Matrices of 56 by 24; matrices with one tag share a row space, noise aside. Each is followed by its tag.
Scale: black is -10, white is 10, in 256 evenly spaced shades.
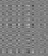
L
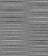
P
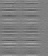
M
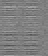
M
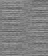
P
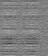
M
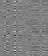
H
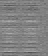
M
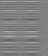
M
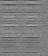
M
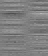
P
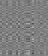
L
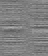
P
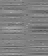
P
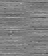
P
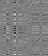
H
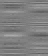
P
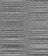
P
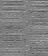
P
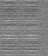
M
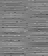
P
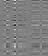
H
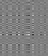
L
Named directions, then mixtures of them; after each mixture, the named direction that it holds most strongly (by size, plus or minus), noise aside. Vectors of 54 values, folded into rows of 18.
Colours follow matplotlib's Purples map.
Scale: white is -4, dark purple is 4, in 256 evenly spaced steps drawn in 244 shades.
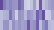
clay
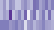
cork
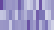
clay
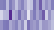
cork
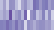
cork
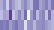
cork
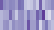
clay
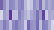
clay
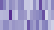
clay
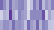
clay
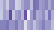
cork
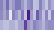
cork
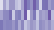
cork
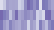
clay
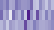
cork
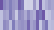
clay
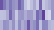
clay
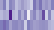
cork
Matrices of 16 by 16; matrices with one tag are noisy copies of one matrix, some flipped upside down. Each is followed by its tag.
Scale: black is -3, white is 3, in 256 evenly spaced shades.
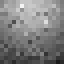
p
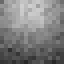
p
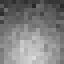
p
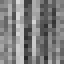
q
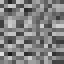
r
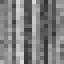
q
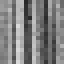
q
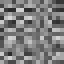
r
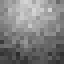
p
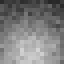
p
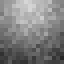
p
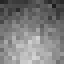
p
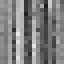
q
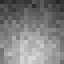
p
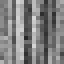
q
